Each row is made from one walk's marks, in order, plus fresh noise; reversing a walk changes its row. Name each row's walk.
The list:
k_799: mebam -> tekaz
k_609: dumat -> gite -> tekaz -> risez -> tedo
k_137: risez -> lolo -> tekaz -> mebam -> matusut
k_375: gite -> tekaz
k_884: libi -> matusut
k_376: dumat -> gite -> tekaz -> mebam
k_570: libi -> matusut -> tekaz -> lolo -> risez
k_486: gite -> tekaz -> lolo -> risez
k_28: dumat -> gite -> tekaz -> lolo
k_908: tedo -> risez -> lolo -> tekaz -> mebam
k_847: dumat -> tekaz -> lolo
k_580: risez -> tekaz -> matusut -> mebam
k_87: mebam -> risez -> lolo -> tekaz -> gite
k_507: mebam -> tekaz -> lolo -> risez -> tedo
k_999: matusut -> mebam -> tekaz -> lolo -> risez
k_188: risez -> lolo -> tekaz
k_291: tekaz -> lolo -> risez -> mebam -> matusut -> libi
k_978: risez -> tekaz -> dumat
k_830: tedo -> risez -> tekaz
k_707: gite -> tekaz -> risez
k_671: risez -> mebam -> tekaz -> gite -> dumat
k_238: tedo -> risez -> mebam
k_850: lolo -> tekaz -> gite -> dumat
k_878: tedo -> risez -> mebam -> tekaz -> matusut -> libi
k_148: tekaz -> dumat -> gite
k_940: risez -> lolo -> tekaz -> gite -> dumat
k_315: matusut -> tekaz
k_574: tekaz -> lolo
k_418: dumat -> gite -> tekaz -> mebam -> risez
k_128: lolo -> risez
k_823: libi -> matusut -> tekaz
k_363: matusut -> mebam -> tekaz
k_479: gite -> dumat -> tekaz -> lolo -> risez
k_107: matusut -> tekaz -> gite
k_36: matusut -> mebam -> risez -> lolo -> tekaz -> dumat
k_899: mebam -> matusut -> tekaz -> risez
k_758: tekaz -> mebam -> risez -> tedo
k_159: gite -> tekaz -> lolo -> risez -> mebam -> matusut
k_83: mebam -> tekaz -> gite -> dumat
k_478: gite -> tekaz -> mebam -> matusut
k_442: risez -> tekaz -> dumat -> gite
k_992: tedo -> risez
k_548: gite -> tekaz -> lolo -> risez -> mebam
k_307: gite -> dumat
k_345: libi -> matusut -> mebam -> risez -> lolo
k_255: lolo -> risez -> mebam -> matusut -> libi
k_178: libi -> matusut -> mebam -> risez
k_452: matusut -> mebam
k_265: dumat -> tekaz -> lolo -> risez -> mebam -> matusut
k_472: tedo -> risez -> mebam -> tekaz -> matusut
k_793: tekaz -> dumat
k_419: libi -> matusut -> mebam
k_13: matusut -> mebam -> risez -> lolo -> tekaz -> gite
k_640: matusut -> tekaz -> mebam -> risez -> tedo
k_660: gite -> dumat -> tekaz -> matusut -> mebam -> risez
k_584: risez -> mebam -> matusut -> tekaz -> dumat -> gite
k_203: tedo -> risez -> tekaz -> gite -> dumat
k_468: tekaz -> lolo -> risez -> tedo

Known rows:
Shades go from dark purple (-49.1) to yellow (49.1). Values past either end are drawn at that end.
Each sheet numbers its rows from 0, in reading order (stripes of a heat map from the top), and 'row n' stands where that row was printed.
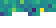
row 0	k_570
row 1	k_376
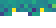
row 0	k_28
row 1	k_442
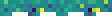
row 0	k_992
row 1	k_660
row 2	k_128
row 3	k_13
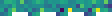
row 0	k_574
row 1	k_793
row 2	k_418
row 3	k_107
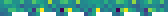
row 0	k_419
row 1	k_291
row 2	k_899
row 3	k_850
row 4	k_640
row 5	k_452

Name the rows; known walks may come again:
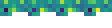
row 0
k_908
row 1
k_203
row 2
k_878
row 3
k_799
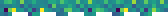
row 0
k_899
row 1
k_442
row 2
k_345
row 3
k_238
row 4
k_159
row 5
k_468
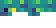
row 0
k_478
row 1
k_452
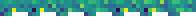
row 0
k_148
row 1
k_671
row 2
k_978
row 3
k_823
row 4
k_584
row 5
k_640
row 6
k_419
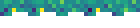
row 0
k_375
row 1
k_265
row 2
k_992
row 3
k_418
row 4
k_570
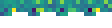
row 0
k_850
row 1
k_363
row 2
k_830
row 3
k_87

